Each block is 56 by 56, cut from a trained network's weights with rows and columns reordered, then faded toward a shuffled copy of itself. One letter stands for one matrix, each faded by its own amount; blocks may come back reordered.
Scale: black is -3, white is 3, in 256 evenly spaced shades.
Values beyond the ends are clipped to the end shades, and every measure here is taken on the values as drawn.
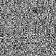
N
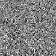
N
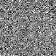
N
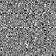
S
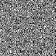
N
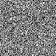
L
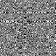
S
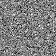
L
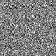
L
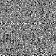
S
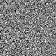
L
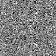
N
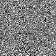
N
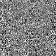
N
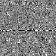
S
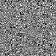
N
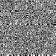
S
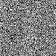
L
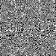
S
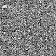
L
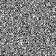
L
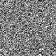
L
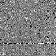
S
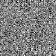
N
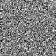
L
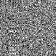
L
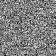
L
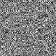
N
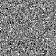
N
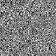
N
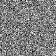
L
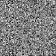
N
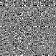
S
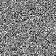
L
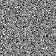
N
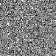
N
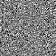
N
